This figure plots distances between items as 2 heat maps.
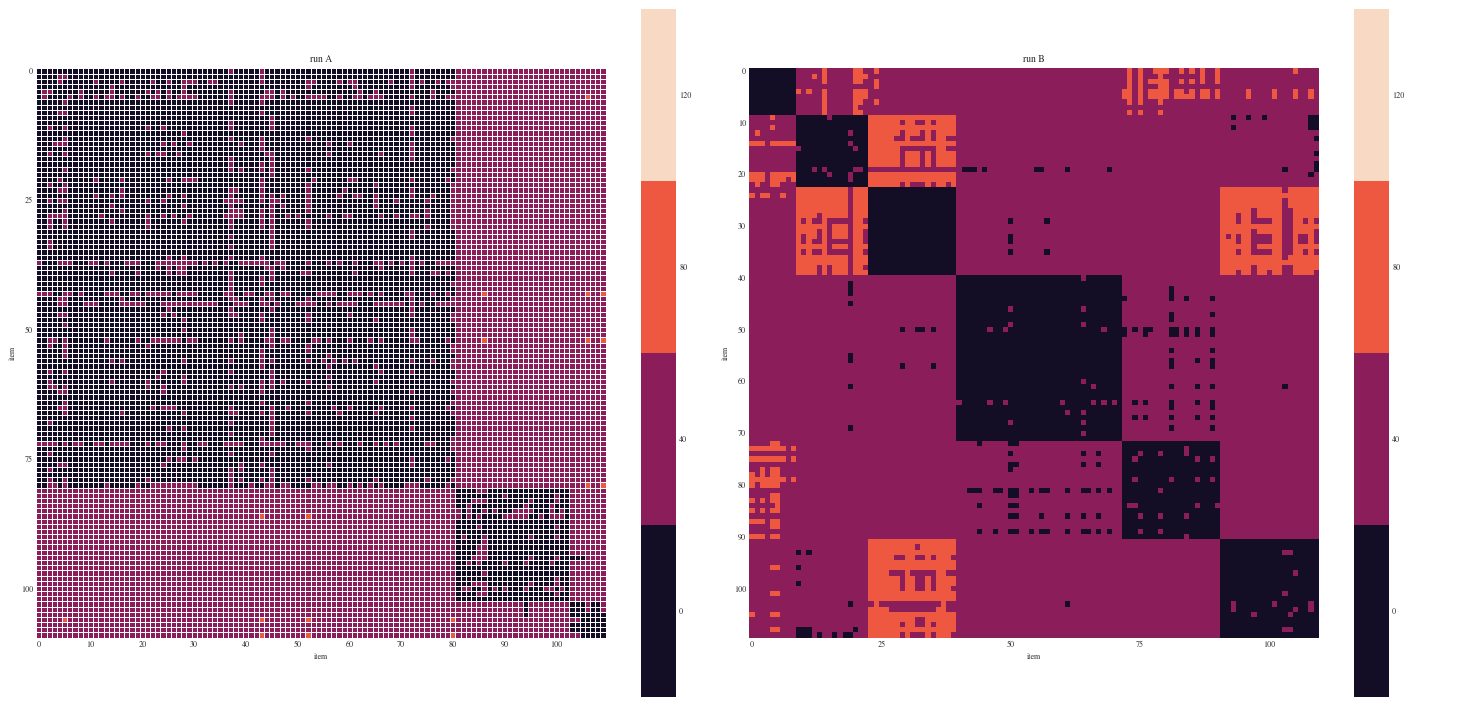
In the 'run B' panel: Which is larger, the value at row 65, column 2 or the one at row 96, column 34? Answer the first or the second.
the second
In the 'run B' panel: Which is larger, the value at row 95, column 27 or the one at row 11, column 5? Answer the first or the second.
the first
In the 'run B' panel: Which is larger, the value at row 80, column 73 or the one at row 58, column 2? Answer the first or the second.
the second
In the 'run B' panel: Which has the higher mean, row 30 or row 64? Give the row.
30
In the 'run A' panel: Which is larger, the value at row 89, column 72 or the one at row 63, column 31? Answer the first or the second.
the first
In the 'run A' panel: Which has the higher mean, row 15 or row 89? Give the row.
89
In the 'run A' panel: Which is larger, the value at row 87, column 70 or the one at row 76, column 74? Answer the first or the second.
the first
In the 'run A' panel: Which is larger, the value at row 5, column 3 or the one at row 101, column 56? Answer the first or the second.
the second
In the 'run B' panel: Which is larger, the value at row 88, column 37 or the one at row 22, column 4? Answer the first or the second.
the second
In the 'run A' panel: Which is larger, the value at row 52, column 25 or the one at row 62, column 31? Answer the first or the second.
the first
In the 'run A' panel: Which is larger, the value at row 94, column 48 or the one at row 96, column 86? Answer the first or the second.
the first
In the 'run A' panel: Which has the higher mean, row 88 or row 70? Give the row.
88
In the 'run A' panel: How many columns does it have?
110
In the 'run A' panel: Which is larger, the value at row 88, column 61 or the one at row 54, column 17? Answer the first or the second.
the first
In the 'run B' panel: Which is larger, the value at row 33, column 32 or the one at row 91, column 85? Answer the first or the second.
the second
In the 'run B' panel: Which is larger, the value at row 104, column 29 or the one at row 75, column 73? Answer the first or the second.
the first
